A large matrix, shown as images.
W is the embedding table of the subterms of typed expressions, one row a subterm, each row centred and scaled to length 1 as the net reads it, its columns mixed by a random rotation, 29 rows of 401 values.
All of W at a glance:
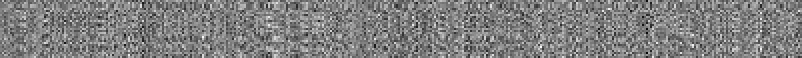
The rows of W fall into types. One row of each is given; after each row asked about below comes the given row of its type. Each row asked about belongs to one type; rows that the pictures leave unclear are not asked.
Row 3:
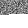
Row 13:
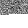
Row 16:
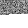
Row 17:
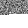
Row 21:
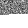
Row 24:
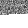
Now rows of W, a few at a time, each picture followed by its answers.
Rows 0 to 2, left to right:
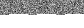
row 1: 13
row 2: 3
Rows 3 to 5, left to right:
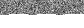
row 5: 17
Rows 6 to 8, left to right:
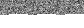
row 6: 24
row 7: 16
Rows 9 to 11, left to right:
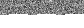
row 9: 24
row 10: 21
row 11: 16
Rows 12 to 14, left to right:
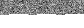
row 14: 16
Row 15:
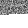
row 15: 24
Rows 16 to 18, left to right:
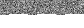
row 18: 13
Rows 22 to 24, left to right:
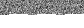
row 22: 17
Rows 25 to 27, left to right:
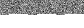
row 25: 13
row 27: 13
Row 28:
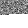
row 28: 16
